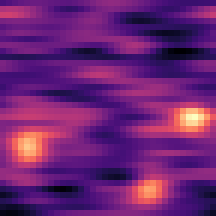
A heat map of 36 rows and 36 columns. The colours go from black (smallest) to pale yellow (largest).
Bumps: three. Histogram: skewed, a long tail of high values. Mirror symmetry: none. Lone odd cells: none. Average level on the scale: 30%. Ninth with the highest average: middle right.
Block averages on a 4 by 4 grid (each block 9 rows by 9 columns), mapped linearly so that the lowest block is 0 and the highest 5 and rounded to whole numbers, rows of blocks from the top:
2 1 1 0
1 1 2 1
5 2 1 4
1 0 3 1
